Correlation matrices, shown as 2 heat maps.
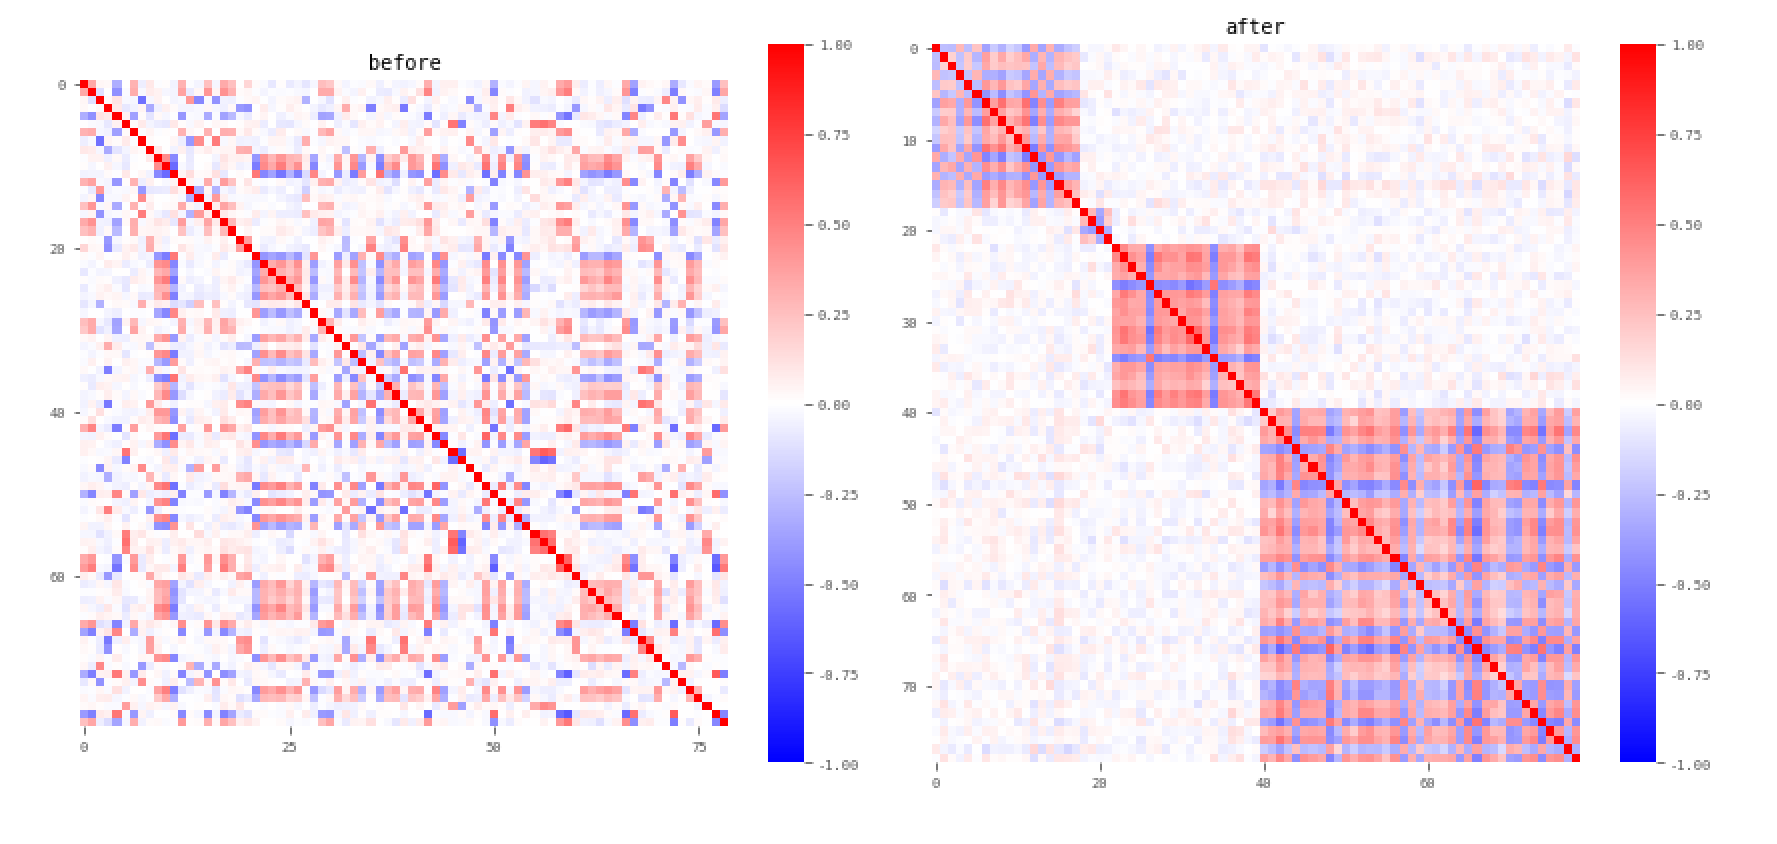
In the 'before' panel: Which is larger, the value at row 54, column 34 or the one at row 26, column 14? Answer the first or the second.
the first
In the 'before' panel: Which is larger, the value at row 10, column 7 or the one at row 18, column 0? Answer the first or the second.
the second
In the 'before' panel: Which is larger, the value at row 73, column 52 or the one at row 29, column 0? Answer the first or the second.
the second
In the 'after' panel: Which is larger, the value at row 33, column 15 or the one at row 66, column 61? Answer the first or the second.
the first
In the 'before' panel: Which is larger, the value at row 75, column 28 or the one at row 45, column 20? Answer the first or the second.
the second
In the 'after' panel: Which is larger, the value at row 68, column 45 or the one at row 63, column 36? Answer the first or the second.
the first
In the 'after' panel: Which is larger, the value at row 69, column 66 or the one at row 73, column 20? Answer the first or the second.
the second
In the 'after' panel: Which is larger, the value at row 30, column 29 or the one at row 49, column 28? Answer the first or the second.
the first
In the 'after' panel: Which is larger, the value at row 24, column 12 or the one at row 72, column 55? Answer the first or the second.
the second
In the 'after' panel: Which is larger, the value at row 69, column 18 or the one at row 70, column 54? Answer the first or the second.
the first
